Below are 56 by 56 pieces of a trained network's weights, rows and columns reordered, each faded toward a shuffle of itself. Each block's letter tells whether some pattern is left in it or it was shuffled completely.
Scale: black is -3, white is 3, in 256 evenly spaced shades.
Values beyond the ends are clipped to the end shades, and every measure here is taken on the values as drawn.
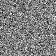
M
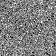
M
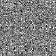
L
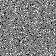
M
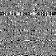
L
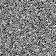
M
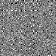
L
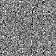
L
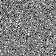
M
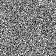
M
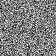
M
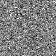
L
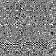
L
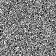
M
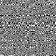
L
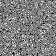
M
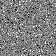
M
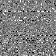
L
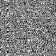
L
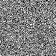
L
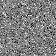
M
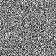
L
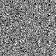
L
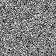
M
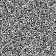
M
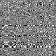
L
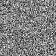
L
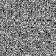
L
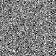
L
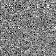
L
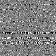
L
